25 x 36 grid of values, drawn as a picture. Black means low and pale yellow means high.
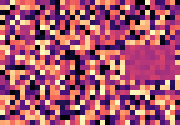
Neither half mirrors the other. An odd patch, calmer than its surroundings, sits in the middle right. The grain is fine, like static. The middle right is the smoothest part. Overall the values sit about 50% of the way up the scale.
